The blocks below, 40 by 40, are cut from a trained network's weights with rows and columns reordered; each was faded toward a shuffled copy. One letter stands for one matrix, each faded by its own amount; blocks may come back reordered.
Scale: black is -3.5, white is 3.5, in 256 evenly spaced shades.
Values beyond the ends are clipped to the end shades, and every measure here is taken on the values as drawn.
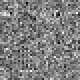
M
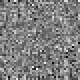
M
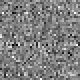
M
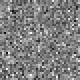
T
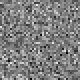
M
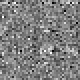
M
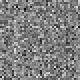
M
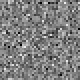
M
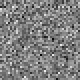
M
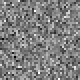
T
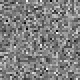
T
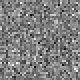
M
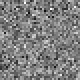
T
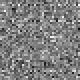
M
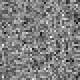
M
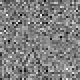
M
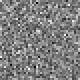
T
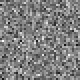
T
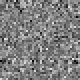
M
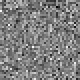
M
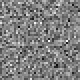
T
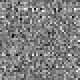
M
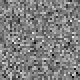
T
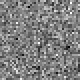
T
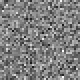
T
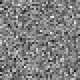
T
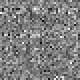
M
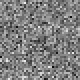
T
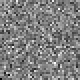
T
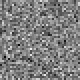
T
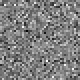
T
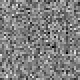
M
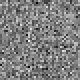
T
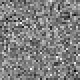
T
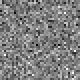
T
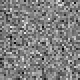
T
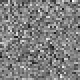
T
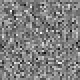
T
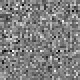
M
